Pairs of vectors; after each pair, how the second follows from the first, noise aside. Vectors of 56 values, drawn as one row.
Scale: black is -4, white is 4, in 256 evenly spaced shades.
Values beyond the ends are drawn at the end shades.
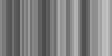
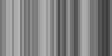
negated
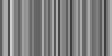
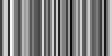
scaled up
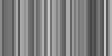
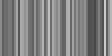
copied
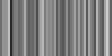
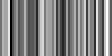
scaled up
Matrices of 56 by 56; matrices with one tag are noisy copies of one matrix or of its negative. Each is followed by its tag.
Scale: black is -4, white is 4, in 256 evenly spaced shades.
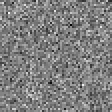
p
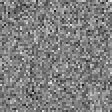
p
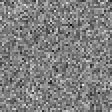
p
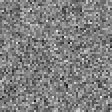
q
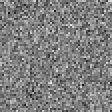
p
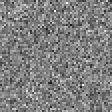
p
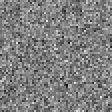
q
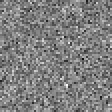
q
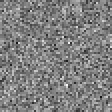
q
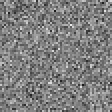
p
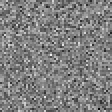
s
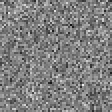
p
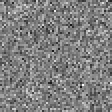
p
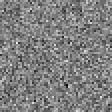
q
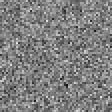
q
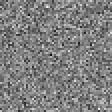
s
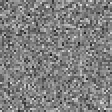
s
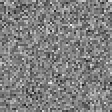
p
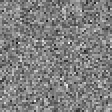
q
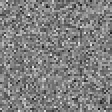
s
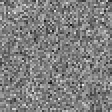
p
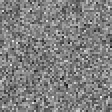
q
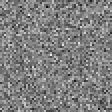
s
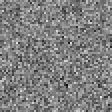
q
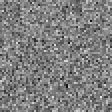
q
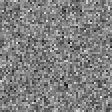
q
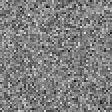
s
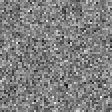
q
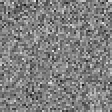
p
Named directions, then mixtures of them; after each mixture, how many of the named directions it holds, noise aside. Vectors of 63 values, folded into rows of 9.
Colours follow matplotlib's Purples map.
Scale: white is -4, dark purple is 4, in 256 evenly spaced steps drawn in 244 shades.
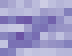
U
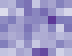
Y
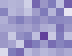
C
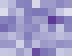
one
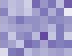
one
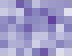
one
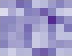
one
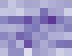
three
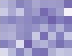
two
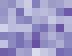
two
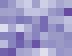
two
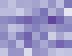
three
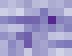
three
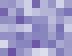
three
